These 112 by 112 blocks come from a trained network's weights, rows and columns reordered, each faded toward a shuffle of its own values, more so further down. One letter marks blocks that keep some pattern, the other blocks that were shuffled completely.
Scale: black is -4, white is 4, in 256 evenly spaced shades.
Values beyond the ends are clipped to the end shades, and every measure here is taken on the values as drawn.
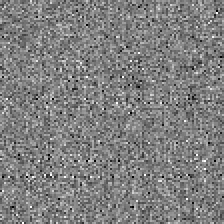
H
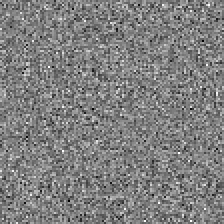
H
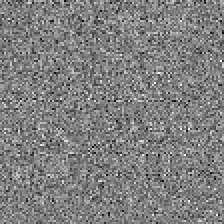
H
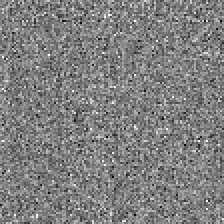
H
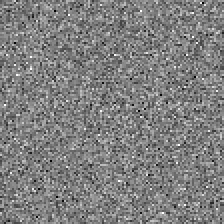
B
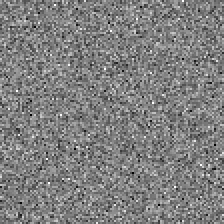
B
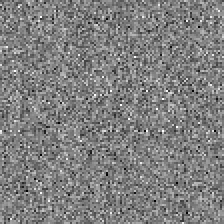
H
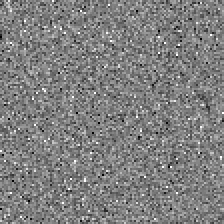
B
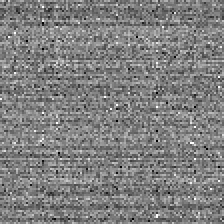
H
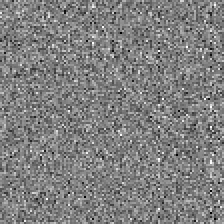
H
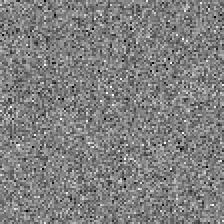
B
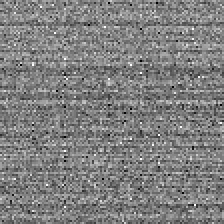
H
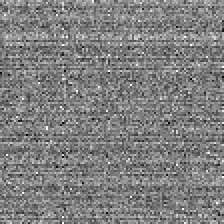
H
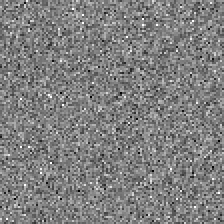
B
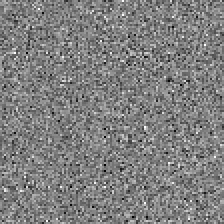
H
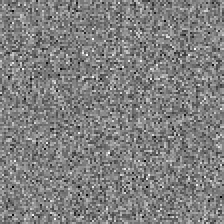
H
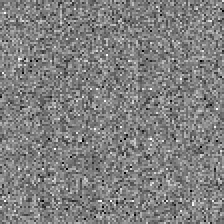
H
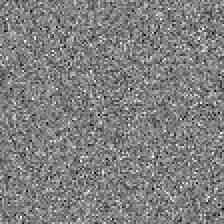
B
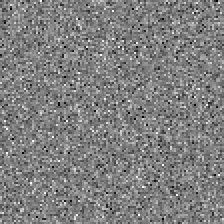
B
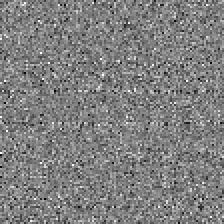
H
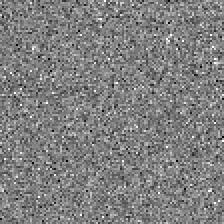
B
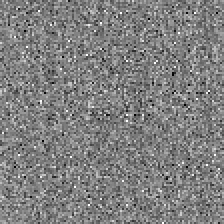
H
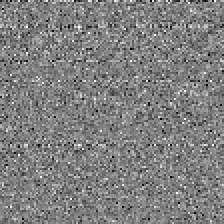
H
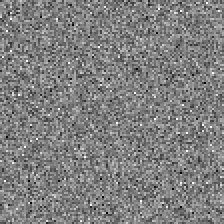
B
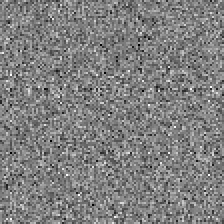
H
